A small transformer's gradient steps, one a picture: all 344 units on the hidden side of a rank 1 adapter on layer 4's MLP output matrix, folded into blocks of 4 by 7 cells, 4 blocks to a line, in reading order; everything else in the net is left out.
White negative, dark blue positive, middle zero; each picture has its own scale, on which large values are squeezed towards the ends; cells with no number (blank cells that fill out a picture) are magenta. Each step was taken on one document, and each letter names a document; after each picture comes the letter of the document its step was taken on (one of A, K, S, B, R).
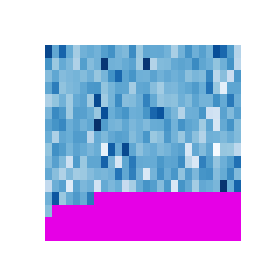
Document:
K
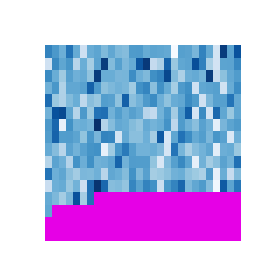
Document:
K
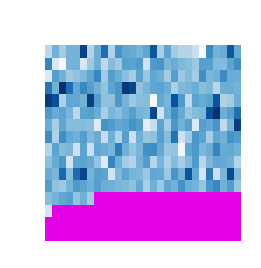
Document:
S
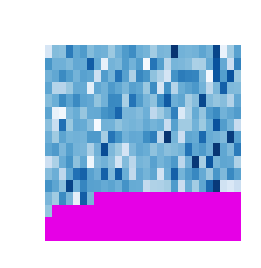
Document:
K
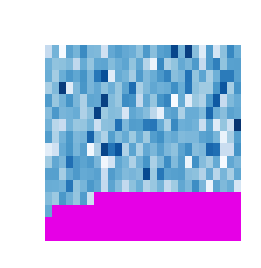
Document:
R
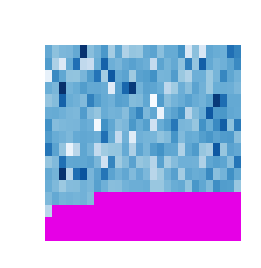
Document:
S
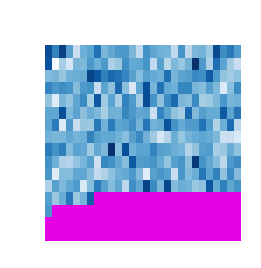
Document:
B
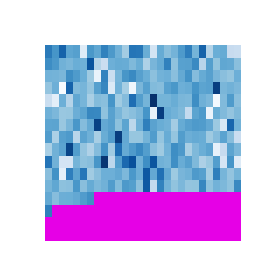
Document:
S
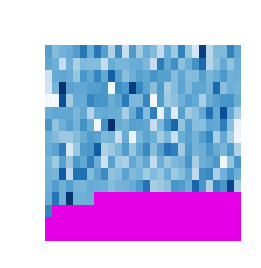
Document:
S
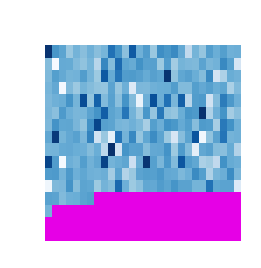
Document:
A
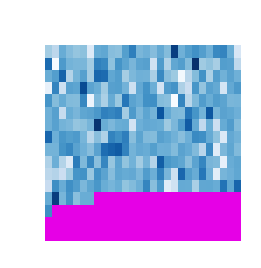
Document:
B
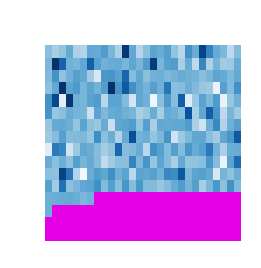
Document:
S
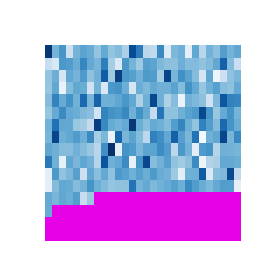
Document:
A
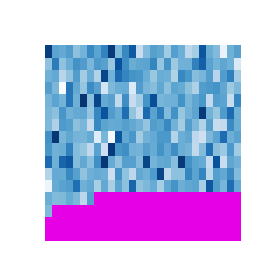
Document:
A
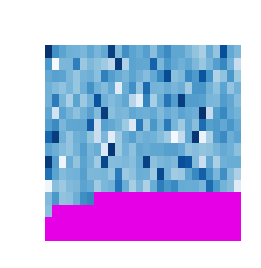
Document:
A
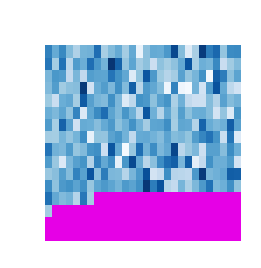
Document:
R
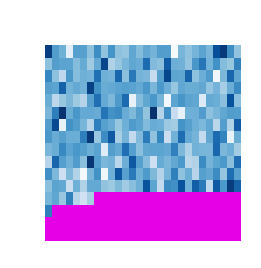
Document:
K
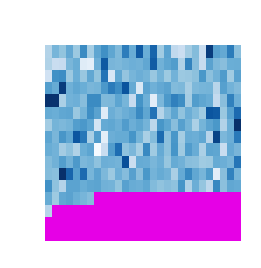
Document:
S
